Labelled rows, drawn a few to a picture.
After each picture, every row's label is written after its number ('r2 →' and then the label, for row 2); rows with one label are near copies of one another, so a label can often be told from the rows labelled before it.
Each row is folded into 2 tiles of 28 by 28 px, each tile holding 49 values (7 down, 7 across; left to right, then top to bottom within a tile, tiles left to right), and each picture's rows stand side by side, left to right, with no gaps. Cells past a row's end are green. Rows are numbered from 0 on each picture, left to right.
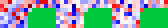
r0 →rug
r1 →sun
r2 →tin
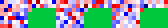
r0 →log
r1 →rug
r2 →tin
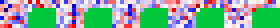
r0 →log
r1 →sun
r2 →sun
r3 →rug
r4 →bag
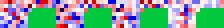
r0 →rug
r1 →log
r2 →log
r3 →sun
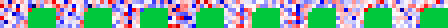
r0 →tin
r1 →tin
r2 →sun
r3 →log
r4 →sun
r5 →sun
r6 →bag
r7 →bag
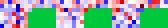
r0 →sun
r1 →bag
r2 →rug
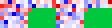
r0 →tin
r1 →tin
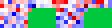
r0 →tin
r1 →rug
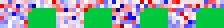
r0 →tin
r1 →bag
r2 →log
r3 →rug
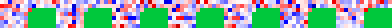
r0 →tin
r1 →sun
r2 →log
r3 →log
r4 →log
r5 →tin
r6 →bag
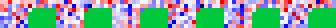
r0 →rug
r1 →tin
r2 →sun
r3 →tin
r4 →sun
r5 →rug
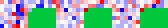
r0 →sun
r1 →bag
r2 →bag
